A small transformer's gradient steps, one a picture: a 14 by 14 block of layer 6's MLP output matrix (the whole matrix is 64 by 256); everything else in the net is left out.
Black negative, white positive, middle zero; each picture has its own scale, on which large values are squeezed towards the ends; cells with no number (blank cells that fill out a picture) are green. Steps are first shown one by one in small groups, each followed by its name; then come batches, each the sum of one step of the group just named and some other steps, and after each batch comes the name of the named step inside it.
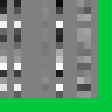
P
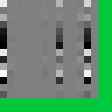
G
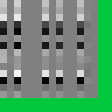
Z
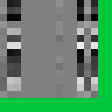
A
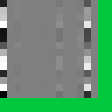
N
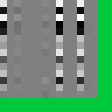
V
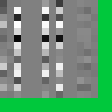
P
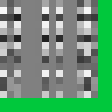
A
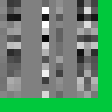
A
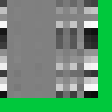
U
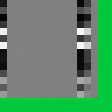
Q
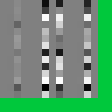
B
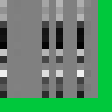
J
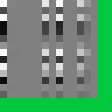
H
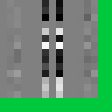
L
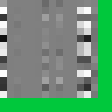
B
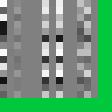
H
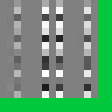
B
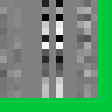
L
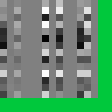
J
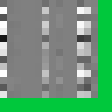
B
